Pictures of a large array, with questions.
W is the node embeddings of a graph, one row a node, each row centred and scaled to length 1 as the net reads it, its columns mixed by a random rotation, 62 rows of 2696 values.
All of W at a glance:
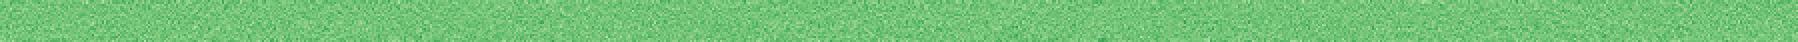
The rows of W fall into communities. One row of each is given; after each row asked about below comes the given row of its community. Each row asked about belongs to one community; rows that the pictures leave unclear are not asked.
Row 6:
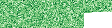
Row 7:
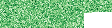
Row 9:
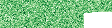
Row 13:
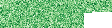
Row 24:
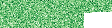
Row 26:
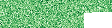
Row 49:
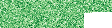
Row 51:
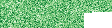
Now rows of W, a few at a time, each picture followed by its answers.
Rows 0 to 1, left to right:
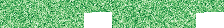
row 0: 24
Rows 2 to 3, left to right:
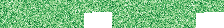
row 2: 51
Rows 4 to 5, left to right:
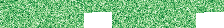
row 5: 26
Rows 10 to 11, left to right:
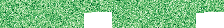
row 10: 7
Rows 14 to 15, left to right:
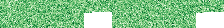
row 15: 24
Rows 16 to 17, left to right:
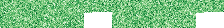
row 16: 49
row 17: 9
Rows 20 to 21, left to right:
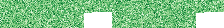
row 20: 26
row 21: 7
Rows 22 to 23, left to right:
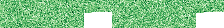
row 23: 6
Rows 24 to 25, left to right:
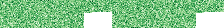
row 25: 6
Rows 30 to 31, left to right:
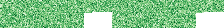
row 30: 13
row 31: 9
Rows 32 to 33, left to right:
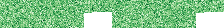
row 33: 7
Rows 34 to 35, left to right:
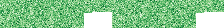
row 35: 9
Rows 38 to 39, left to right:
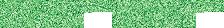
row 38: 26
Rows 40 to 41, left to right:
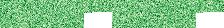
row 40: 51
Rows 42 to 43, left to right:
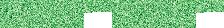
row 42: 51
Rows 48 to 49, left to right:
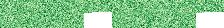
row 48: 9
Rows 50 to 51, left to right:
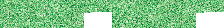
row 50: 24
